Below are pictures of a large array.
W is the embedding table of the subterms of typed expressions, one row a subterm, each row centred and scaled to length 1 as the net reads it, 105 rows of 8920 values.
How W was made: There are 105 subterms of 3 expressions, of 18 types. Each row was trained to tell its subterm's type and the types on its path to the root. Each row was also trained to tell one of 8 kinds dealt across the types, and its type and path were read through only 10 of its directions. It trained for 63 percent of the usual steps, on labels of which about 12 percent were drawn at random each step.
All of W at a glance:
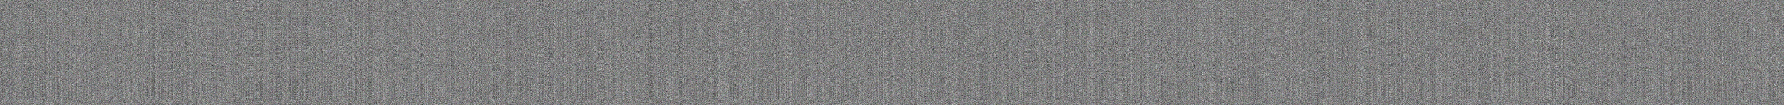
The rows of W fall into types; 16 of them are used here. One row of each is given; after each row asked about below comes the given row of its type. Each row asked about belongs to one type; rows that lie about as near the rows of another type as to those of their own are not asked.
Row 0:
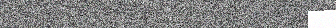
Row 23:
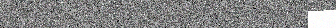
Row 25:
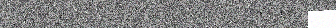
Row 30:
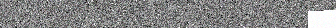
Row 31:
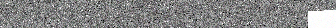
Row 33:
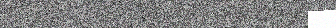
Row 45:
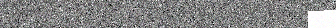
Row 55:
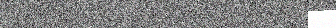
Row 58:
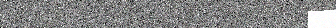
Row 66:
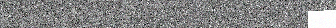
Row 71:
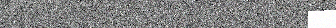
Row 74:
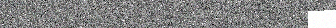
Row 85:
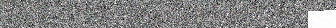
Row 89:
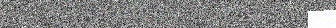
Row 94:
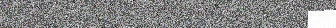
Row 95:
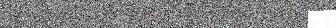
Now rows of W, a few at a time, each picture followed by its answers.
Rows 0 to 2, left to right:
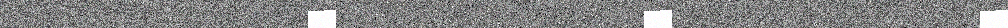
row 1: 30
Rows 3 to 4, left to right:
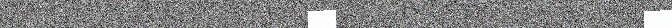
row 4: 0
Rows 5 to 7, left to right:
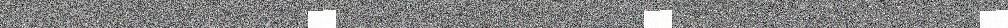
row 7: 25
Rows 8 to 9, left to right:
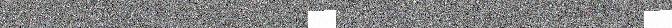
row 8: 30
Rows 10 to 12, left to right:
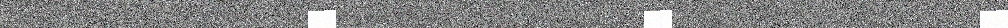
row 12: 89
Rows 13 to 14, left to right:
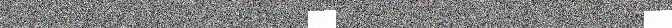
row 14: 71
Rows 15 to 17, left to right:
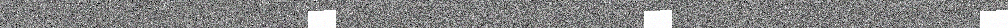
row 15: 31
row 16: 71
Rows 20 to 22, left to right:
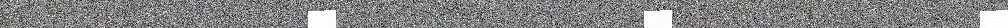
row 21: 0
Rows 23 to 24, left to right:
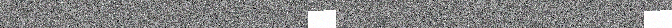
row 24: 89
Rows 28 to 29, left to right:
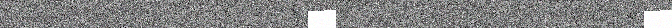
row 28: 85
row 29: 33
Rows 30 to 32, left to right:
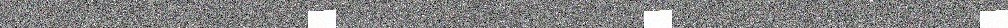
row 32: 25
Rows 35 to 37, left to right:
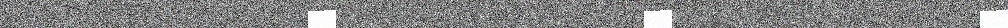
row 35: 0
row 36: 31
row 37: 89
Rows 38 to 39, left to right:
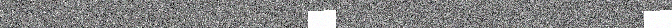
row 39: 30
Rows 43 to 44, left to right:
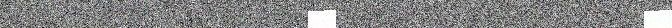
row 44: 55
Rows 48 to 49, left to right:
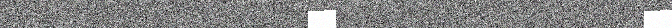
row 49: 71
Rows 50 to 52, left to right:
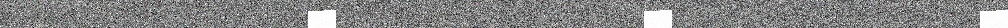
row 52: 33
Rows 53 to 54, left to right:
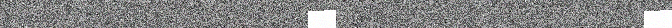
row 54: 85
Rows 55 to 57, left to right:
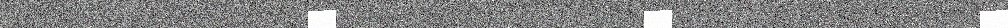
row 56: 85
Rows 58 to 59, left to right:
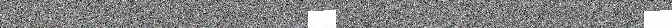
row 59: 33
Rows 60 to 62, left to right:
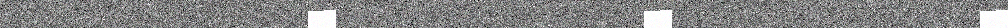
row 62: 66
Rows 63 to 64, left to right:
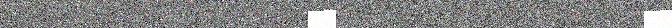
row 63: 71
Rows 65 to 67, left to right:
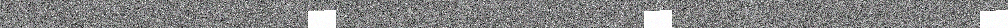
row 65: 55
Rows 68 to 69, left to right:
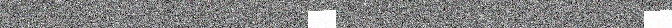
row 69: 25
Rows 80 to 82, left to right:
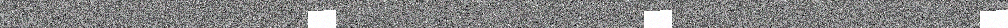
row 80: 58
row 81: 94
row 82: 33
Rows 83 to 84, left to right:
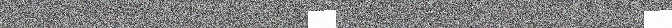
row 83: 0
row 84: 85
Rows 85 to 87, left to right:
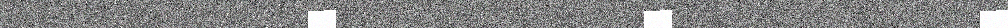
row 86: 66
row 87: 89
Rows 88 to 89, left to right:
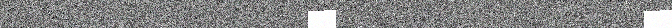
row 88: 0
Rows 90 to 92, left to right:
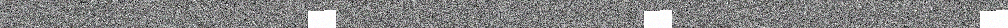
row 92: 33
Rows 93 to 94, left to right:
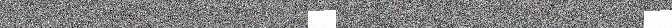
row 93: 66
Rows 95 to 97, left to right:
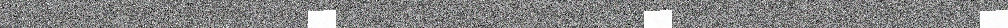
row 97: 25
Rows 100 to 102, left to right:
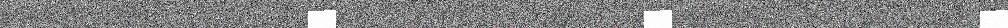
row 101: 30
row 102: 71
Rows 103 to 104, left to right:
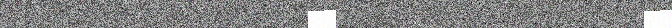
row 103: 66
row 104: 89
